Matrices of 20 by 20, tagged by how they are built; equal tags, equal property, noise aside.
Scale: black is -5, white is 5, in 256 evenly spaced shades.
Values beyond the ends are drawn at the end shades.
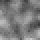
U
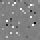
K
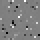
K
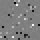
K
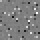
K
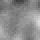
U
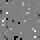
K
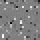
K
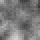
U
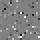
K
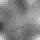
U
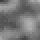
U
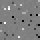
K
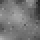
U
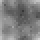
U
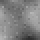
U
